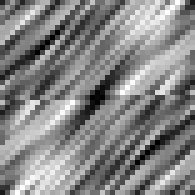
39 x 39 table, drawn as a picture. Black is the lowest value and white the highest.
Average level on the scale: 50%. Slope: none. Symmetry: a half turn. Grain: diagonal, up to the right.
